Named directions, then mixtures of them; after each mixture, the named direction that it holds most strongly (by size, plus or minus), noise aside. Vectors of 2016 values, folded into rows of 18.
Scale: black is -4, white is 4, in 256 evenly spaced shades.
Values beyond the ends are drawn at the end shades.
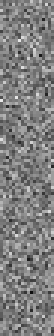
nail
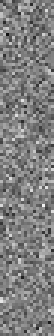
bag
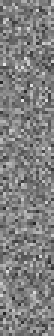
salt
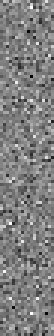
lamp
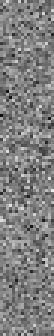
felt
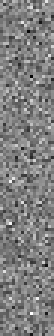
lamp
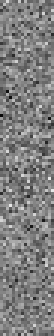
felt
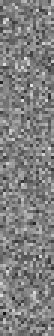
salt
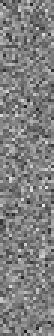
bag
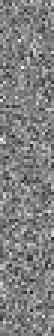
nail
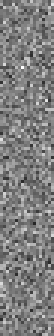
salt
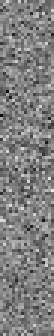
felt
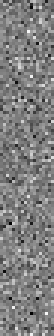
lamp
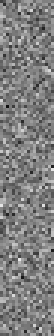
bag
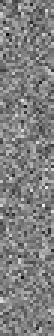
bag
